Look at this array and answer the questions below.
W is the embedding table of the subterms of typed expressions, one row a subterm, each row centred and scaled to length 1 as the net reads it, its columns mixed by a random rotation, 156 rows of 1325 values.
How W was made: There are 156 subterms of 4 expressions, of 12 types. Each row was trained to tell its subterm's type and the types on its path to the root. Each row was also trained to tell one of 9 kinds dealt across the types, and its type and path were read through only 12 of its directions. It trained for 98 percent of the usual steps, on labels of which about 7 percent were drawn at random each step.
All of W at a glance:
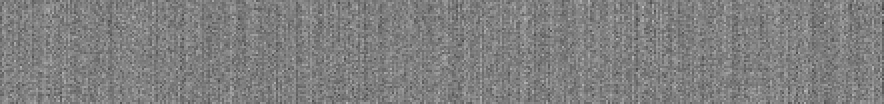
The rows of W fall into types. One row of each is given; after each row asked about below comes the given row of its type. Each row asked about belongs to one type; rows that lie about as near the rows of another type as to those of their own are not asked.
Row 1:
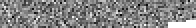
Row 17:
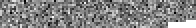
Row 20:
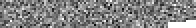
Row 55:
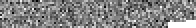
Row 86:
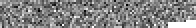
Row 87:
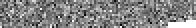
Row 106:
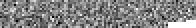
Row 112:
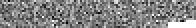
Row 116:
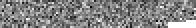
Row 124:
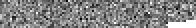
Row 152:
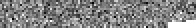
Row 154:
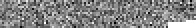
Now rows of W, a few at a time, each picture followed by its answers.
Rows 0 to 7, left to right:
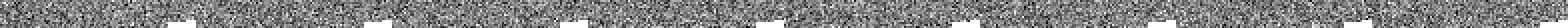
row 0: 112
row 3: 116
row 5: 87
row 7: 87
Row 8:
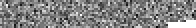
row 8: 116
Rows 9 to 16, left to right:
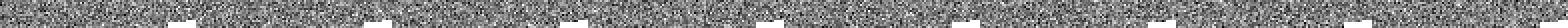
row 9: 106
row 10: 87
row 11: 20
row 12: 20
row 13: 20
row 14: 112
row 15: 154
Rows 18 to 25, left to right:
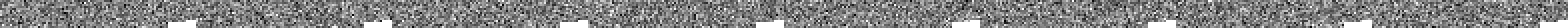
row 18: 17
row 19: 116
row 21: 17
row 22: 124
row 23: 86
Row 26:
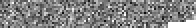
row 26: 112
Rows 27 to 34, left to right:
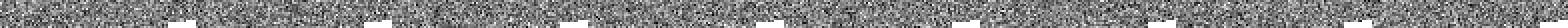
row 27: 106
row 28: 106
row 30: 86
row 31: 17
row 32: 55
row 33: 20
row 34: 116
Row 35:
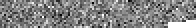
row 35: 55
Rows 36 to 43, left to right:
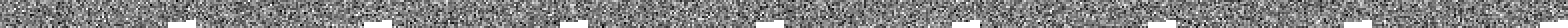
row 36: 55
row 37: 86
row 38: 55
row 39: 20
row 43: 106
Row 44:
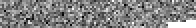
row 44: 112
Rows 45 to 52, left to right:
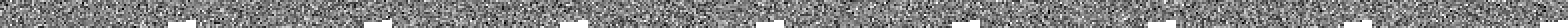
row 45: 1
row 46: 55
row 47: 152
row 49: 20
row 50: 20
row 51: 86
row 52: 87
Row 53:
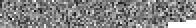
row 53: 86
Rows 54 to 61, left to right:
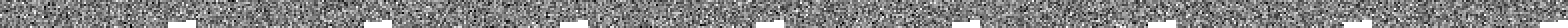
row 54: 87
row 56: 1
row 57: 152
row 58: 87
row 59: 106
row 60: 152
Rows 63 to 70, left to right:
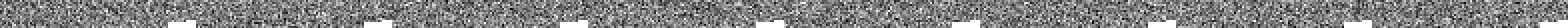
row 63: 86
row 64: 55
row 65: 17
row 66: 116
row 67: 17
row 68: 86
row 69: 154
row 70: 152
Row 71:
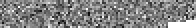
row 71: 55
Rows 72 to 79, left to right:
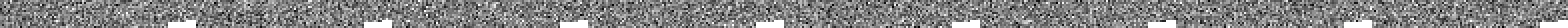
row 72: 86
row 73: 55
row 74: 1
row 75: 86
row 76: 124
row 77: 20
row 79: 116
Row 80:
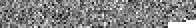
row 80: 55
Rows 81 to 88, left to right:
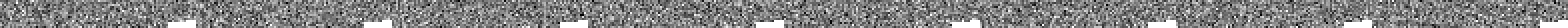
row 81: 152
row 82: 152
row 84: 116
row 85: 112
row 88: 124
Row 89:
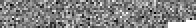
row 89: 20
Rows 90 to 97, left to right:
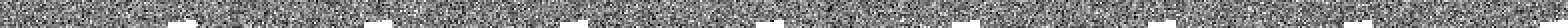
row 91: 154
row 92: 17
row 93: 20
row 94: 124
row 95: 1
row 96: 87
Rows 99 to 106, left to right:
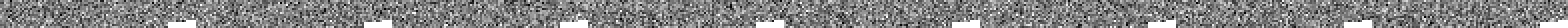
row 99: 124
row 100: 154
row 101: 86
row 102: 55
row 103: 55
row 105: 20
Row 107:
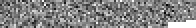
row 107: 87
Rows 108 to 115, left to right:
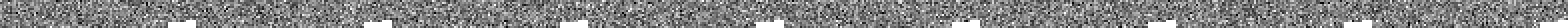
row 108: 1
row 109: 17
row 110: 1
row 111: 152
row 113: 154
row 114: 152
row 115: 112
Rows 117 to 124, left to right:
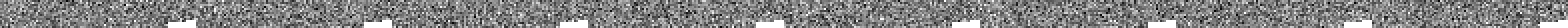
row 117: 20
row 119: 106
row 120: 152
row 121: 106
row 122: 154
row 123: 86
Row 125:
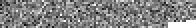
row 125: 87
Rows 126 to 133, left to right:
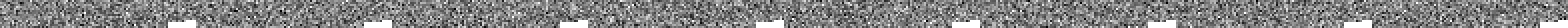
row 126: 154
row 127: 86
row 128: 20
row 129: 116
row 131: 124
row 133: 55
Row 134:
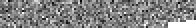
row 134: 86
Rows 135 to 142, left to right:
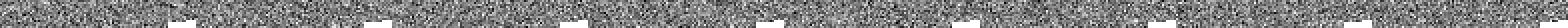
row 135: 55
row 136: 116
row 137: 154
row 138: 1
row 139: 154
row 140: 1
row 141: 112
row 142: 86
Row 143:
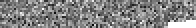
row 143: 87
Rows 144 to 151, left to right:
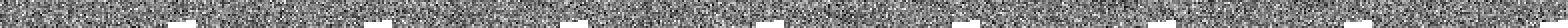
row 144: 152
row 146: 55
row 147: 106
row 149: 116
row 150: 154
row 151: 20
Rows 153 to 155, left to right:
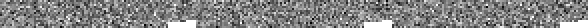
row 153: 154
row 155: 152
